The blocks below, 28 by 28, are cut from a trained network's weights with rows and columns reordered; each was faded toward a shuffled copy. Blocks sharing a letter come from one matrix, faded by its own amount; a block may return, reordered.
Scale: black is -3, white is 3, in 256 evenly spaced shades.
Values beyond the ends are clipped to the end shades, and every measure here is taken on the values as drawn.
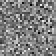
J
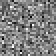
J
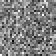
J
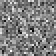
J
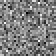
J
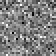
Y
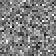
J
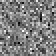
J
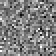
J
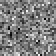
J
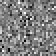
J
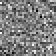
J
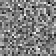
J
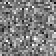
Y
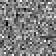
Y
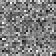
Y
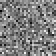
J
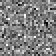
Y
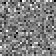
Y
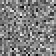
J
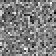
Y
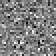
Y
